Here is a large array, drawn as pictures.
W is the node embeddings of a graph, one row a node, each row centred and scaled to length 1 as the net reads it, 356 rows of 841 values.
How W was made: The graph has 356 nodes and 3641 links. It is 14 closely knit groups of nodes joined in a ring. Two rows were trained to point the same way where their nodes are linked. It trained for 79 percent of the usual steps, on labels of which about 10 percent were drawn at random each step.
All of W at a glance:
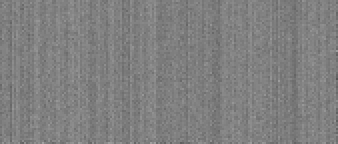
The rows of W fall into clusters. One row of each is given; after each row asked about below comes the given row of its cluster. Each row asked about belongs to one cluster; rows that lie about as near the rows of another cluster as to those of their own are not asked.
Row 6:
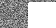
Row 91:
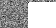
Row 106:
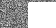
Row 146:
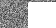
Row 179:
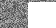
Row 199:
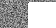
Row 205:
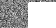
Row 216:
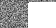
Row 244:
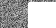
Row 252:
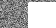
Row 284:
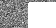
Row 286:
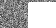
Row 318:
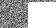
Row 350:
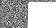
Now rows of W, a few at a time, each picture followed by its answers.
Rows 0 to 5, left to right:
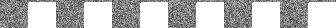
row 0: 252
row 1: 244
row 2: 286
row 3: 146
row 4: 205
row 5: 284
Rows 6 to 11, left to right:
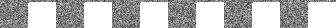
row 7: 286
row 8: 91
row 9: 179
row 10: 216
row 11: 205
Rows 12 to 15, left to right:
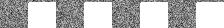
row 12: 91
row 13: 252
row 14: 146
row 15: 252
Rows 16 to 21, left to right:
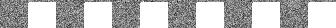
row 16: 91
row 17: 216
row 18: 199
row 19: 179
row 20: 91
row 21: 205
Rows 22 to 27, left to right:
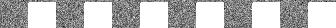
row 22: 244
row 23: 6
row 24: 205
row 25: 106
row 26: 91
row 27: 146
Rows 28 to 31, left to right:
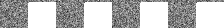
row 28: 318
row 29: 286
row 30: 205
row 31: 286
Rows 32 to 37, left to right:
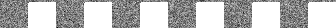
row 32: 318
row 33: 91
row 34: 216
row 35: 318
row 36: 286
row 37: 91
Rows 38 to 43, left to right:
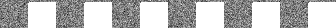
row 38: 216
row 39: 284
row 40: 252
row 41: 205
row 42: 6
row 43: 284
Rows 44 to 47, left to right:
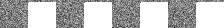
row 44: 91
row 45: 286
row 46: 91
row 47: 205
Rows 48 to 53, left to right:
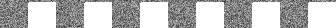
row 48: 6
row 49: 284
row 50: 350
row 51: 252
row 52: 286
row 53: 146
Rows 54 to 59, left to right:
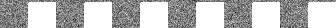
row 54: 286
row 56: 205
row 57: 146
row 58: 179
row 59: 244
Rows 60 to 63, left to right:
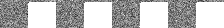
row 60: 199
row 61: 350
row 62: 350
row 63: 6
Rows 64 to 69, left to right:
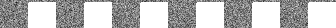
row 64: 286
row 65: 216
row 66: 286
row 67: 91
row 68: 350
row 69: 252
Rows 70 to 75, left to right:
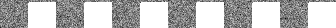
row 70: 216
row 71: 205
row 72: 252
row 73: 146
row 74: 91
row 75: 252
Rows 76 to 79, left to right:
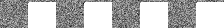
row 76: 199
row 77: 284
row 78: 146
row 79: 284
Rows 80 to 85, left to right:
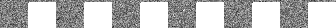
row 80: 106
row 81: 252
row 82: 179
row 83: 106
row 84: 216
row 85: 318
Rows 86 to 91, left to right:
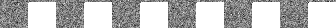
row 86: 318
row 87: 199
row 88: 216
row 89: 244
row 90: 350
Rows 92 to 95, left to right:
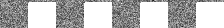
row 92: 146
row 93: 6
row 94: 318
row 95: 318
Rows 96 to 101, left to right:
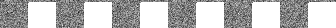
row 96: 199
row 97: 199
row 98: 244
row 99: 199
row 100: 350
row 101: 216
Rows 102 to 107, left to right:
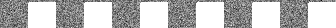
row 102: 106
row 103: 286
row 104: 318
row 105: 284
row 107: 350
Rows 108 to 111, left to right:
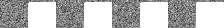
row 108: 216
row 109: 106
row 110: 318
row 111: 106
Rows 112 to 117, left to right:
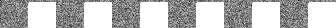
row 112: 252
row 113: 286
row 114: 106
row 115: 318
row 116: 286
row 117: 6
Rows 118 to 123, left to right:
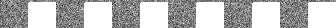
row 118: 205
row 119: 244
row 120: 91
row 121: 286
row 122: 286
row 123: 318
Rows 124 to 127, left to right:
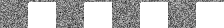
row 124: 6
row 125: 106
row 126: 179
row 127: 205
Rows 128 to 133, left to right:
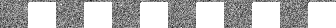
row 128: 244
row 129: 318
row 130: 284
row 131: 244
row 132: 199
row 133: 284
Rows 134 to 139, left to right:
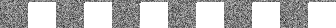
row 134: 146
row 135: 6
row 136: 350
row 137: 244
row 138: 146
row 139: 6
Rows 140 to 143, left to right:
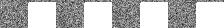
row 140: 146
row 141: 286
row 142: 6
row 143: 216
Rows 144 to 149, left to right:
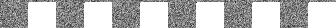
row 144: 205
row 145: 216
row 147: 199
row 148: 286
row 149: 284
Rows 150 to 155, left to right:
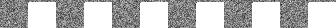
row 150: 106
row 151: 252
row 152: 205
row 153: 350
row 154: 216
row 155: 318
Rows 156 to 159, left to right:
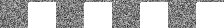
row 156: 205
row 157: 284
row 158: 179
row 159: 199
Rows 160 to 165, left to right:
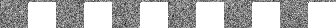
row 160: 146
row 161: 216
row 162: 284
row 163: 205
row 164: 146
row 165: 91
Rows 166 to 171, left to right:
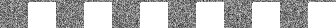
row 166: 6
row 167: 244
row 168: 286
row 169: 216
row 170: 146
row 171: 252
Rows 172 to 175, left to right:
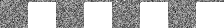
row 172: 146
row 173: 205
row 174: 91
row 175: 146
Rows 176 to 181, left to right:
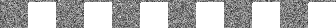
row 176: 205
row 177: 91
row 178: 350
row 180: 106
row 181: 199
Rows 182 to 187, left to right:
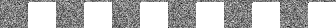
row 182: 350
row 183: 205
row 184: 205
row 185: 244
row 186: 216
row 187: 252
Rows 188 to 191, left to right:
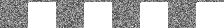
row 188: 91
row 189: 318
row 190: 252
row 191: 284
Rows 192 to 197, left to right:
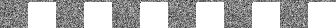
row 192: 284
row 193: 252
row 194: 252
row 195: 318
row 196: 91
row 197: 350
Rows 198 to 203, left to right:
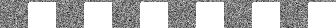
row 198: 6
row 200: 146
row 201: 6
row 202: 244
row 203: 6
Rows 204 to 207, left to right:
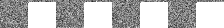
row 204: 91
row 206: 146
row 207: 216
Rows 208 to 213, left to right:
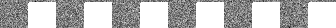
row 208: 199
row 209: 350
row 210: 286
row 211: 199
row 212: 216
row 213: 284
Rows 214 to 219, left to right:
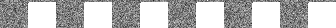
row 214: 199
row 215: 106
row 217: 179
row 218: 252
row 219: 199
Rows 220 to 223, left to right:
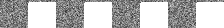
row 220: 106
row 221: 106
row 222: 216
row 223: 318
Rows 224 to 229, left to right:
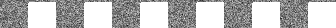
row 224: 252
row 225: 91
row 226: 318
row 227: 318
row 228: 216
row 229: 146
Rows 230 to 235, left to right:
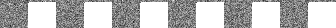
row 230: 350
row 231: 91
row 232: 350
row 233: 244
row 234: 286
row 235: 106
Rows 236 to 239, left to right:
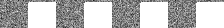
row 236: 106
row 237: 6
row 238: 216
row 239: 216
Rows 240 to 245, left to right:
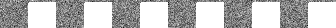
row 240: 284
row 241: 199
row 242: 286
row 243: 106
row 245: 91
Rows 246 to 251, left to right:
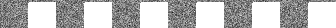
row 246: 244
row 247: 244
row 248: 179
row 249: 6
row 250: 216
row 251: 146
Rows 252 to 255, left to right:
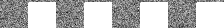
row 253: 252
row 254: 146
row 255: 216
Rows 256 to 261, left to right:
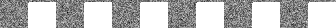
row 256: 252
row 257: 179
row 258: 318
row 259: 284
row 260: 350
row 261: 106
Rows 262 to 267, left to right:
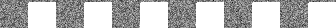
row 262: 252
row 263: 318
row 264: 106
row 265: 350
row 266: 106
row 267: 216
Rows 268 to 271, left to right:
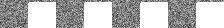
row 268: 286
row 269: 106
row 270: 146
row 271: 91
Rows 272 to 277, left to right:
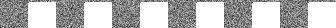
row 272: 216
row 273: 199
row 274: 91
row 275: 318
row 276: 199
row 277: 244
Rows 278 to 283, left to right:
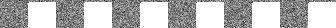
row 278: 216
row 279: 244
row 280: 252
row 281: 179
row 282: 6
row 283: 106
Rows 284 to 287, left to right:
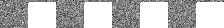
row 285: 91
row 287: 216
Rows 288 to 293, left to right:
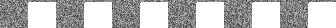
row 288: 252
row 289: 179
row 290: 91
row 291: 179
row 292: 286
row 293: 286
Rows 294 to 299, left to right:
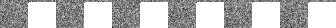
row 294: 286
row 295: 350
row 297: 286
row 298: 205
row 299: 286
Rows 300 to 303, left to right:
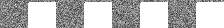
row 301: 199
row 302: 91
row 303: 91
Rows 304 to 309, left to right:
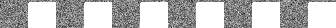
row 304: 179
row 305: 284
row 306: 106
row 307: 252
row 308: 91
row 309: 146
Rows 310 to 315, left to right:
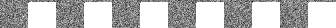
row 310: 286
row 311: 179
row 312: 106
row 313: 350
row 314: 205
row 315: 205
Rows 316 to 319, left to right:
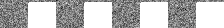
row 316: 286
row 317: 146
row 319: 106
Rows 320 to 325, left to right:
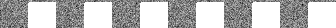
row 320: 244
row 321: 284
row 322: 216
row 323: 244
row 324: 6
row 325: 6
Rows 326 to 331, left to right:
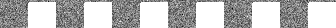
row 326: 284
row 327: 205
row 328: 216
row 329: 318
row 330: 286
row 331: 252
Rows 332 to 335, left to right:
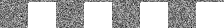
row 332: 350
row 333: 199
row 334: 146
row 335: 252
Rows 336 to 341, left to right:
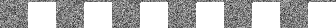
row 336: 179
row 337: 146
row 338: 216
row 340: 350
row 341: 146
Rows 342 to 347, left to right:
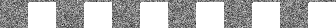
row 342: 318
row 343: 91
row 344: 91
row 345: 179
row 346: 6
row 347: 284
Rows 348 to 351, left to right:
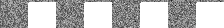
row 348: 205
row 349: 179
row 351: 199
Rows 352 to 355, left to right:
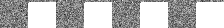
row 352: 106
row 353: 350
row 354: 199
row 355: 91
